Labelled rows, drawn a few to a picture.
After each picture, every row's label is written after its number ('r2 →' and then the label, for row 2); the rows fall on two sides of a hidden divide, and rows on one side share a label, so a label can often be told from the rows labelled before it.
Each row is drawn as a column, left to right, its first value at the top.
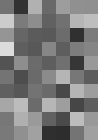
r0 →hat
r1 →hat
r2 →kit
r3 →hat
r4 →hat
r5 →kit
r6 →kit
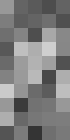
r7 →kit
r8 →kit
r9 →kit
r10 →hat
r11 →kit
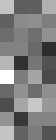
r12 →kit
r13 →hat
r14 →hat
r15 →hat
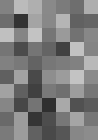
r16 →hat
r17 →kit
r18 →hat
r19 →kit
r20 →hat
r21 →kit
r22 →kit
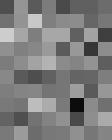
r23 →hat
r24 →hat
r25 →hat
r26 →hat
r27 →hat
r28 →kit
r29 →hat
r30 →kit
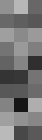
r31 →hat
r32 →kit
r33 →hat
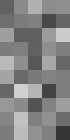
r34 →hat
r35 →kit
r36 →kit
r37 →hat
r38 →hat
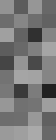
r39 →hat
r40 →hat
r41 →kit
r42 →hat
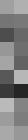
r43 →hat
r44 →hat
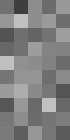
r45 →kit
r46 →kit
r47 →kit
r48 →hat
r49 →hat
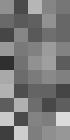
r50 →kit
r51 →hat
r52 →kit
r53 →kit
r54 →kit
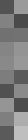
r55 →hat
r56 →kit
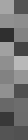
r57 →kit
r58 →hat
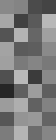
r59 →hat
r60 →hat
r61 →kit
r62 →hat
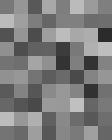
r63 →kit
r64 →kit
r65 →kit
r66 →hat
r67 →hat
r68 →hat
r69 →hat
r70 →kit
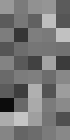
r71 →kit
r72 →kit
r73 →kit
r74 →hat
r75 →hat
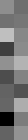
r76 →hat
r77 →hat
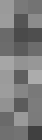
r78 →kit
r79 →kit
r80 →kit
